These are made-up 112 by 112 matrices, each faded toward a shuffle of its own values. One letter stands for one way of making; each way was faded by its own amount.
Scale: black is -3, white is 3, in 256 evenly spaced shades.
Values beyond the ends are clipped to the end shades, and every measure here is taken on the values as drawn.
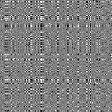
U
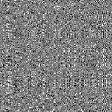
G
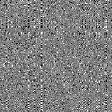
G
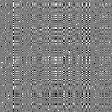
U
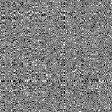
G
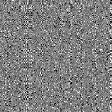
G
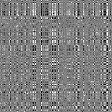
U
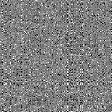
G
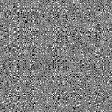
G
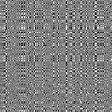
U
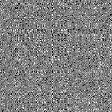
G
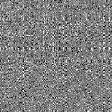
G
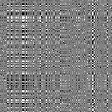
U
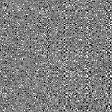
G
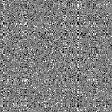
G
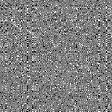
G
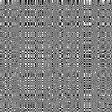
U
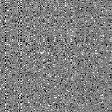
G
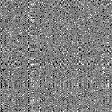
G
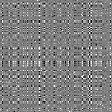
U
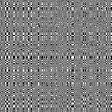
U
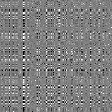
U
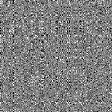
G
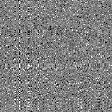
G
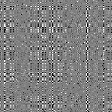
U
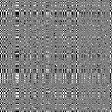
U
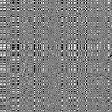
U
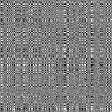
U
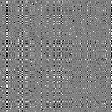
U
